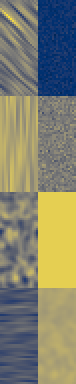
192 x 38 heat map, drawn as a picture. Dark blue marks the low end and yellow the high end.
It is made of 4 by 2 panels. Panel 1,1: middling, slanting down to the right, strong in contrast. Panel 1,2: very low, fine-grained, faint in contrast. Panel 2,1: high, streaked downward. Panel 2,2: middling, fine-grained. Panel 3,1: middling, blotchy, strong in contrast. Panel 3,2: very high, flat. Panel 4,1: low, streaked across. Panel 4,2: high, blotchy, faint in contrast.
